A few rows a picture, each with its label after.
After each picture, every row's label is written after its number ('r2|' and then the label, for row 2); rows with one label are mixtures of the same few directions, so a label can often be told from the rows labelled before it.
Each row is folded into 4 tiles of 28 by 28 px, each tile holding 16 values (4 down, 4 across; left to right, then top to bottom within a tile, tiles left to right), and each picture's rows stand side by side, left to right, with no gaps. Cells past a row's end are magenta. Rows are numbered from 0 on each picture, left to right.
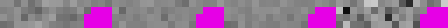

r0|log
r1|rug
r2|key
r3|rug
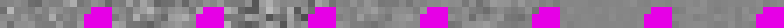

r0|rug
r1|log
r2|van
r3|log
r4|log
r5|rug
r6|van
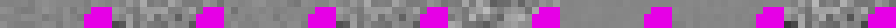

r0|van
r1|key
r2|rug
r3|key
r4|log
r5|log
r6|key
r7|key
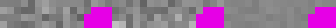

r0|van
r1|key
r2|van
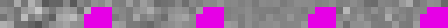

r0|log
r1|log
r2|key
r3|rug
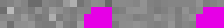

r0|rug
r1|van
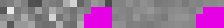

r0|rug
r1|log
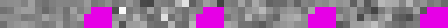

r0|van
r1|rug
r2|log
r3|log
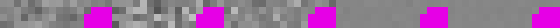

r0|log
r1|van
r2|rug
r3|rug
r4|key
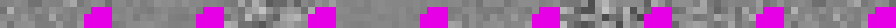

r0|rug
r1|log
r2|log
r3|van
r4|key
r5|van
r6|van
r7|rug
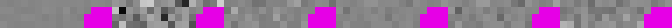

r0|van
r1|rug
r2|rug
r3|rug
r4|rug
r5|key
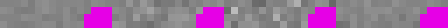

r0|van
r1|log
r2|rug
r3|key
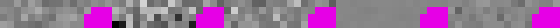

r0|log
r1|key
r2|rug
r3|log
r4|rug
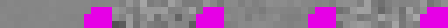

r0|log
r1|key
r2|log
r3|van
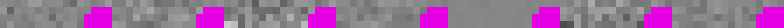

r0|rug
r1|log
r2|key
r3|log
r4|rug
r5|key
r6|van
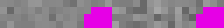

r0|rug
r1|van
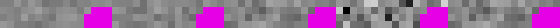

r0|log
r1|van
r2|log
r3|rug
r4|log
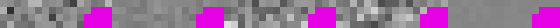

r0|rug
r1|van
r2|key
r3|log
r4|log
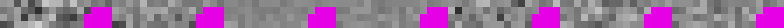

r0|log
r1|key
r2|key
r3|van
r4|rug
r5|log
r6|van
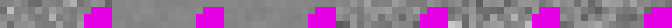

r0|rug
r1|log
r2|log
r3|key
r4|key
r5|log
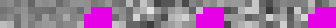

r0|key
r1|log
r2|van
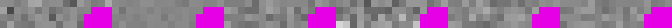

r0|rug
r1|rug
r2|van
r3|key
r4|log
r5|van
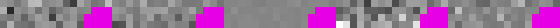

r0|rug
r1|key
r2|rug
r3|key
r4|rug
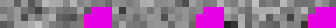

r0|log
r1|rug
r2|key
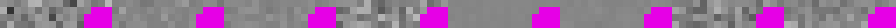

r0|rug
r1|rug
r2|van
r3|van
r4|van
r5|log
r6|van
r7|key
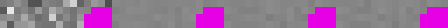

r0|rug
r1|van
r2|van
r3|van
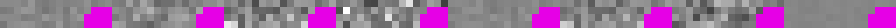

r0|van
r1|log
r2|key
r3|rug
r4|van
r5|key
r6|log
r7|van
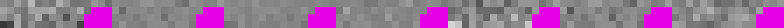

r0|key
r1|rug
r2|key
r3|rug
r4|key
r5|rug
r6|log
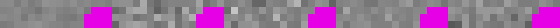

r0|log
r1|van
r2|rug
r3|rug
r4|key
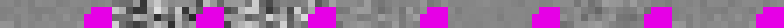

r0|key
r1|van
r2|van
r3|van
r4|rug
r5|log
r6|key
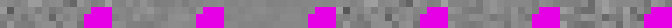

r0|rug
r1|log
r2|log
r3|rug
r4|van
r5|van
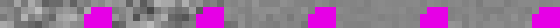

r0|log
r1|log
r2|key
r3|van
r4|key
